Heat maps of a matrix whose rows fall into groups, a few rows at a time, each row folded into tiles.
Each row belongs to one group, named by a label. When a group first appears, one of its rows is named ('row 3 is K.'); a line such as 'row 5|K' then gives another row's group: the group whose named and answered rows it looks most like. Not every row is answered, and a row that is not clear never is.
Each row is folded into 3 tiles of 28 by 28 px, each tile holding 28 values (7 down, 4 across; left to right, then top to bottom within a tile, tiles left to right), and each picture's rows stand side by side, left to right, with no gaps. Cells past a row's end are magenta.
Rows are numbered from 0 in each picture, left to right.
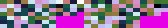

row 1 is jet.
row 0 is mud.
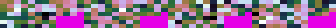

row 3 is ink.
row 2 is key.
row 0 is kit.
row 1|mud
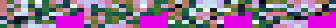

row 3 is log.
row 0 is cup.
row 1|log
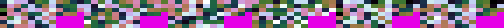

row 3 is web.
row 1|log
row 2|cup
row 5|ink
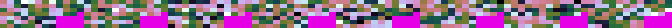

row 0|key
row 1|kit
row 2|kit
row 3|web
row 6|mud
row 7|web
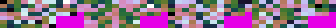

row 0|key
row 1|jet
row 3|key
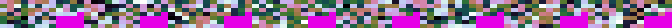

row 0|web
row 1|mud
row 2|log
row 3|jet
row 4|key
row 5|cup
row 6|jet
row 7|jet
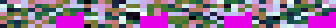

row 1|kit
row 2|web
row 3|cup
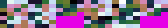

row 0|ink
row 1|cup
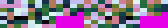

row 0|cup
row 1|key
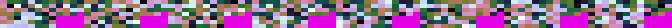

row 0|jet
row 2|kit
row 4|jet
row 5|log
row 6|ink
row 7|ink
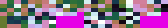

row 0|web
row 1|mud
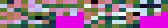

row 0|kit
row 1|kit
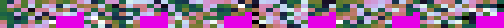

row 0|web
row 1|mud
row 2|mud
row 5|kit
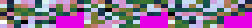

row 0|log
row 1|jet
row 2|log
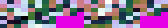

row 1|cup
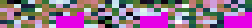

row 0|mud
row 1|web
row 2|kit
